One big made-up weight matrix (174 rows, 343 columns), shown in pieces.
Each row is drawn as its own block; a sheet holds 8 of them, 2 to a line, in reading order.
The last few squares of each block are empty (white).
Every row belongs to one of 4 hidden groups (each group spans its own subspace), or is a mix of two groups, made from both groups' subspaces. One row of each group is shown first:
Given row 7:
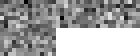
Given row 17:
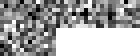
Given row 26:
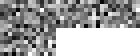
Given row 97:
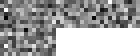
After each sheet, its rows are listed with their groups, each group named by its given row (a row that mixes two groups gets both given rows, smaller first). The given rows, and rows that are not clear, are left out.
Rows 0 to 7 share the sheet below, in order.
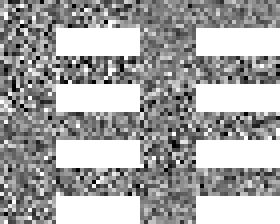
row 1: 97
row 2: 17
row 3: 26
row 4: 97
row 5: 26
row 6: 26 and 97
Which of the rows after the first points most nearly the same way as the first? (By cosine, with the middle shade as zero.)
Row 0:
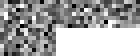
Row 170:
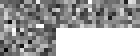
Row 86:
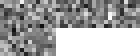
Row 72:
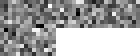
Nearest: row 170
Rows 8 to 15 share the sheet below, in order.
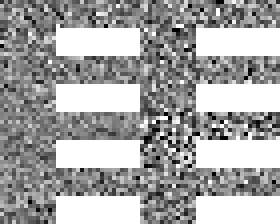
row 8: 26
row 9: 97
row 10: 97
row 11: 17
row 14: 26
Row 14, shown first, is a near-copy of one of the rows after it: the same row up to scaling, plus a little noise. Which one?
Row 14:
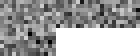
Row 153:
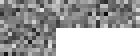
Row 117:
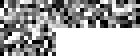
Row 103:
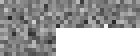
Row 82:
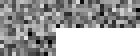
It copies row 82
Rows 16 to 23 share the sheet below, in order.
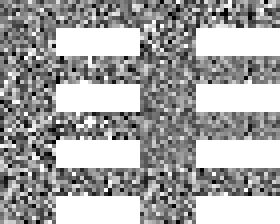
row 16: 26
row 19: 17
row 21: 17
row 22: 17
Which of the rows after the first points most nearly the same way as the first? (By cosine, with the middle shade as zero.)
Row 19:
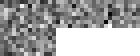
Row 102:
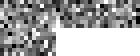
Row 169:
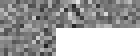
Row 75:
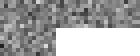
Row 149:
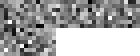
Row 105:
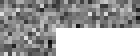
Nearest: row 169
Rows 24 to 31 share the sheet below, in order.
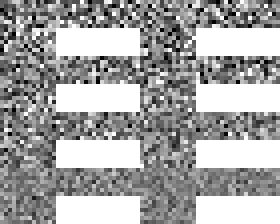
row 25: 97
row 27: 7
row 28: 7 and 97
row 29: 26
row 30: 97
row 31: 26
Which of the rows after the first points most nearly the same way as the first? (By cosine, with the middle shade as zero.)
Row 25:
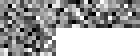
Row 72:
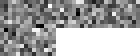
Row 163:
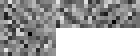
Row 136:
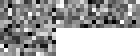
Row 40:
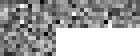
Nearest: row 163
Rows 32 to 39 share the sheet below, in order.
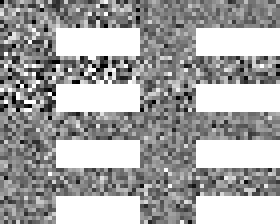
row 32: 26
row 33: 97
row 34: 97
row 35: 26
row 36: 97
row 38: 97
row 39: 7
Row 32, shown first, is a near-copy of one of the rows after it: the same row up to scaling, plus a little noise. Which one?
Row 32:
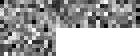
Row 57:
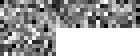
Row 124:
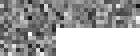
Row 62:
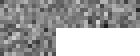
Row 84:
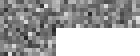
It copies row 57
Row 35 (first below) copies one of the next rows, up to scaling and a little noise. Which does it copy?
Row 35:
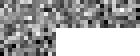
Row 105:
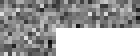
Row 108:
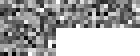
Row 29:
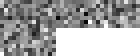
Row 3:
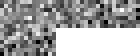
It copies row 3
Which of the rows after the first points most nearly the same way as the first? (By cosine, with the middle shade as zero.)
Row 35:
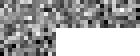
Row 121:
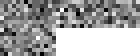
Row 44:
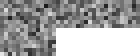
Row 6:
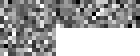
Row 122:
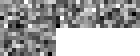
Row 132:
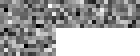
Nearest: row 6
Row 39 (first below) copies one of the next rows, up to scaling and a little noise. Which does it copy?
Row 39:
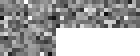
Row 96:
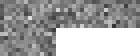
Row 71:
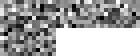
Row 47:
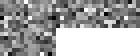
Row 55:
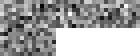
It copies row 47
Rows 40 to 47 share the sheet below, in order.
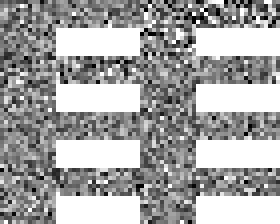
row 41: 97
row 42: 7
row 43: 26
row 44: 26
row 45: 17
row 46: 26
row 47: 7
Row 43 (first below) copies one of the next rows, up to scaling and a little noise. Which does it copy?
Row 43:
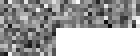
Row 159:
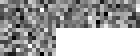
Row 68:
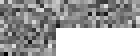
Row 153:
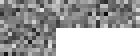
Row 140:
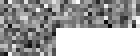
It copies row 140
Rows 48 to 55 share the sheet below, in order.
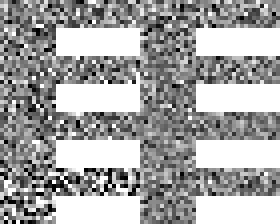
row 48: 97
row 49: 7
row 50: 26
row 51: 97
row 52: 97
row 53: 97
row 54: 97
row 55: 7
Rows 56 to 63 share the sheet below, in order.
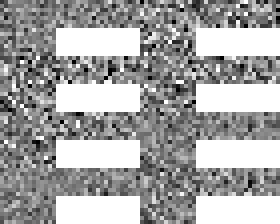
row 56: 97
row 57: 26
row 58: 17
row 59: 97
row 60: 97
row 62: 26
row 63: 17
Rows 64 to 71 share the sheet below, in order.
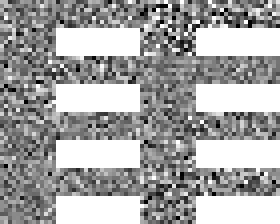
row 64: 97
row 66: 97
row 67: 97
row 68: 26
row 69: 97
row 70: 97
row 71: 7
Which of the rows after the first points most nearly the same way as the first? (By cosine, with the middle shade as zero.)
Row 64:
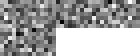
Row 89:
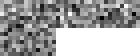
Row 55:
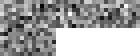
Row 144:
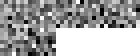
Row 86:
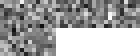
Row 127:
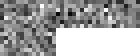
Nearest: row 127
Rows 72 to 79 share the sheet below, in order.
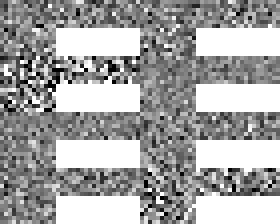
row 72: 97
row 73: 97
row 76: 26
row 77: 17
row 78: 7 and 97
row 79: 97
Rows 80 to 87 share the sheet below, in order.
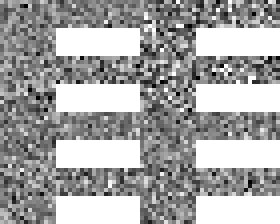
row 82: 26
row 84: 26
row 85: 26
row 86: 17
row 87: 17
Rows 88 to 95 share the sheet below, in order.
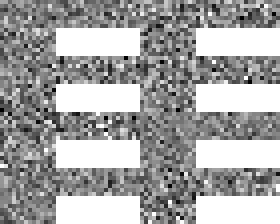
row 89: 7
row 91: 17
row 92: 26
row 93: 97
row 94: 17
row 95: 26
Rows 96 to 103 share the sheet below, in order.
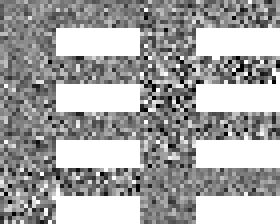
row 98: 97
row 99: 26 and 97
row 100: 97
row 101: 26
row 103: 26
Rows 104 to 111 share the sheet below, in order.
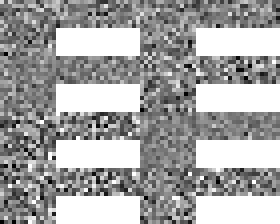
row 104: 26
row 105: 26
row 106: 97
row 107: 26
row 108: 26
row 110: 26
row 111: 97
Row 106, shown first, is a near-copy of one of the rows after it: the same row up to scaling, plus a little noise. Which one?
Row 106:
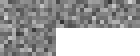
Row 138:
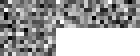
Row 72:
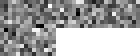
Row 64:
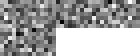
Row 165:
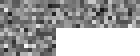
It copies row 64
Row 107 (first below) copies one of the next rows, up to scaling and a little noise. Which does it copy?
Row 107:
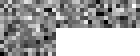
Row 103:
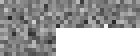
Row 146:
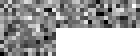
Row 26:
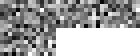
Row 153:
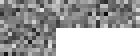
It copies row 146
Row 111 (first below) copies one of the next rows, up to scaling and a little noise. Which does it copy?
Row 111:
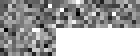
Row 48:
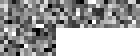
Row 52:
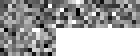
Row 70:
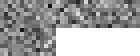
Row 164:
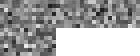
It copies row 52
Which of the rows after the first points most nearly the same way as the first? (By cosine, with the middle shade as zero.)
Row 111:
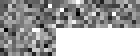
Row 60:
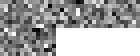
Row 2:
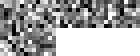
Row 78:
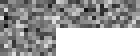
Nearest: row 2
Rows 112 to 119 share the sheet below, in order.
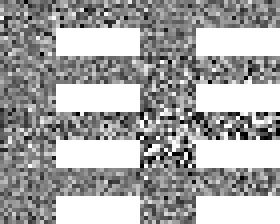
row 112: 7
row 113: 97
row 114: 26
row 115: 17
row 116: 7 and 26
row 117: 26
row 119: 97
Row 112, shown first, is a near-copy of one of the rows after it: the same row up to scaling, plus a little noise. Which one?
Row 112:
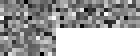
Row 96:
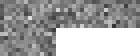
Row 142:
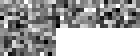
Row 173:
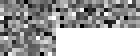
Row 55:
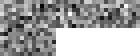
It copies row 173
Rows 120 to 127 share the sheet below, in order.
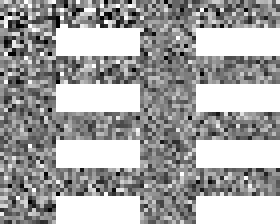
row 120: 7
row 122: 7
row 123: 7 and 97
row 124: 26
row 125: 97
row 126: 26
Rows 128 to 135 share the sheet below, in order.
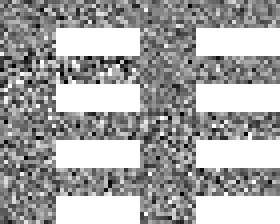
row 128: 26 and 97
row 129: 97
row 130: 7
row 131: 97
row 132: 97
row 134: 17
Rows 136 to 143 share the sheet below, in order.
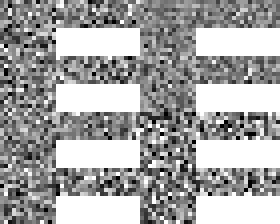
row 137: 97
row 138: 97
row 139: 17
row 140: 26
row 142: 7
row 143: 17
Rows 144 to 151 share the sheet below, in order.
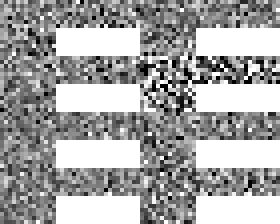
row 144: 26
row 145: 26
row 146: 26
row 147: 17
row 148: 26
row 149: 17 and 97
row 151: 17
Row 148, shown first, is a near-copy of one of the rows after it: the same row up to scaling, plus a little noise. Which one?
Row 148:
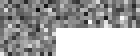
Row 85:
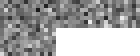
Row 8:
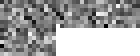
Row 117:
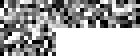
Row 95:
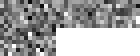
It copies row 85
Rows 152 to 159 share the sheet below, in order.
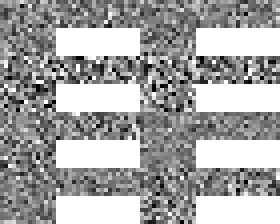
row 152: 17
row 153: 26
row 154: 97
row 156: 26 and 97
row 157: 7
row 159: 26
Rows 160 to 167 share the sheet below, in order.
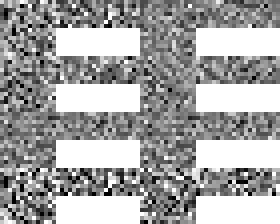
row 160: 17
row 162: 7 and 97
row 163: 26 and 97
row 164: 97
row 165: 97
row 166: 17
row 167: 26
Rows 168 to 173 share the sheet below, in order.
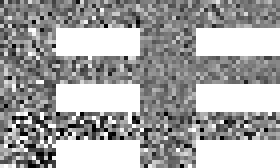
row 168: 26
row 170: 17 and 97
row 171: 26 and 97
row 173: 7
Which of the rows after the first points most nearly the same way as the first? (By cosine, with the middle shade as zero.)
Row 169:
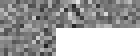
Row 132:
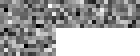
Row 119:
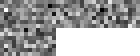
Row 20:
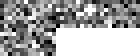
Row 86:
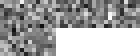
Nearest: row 132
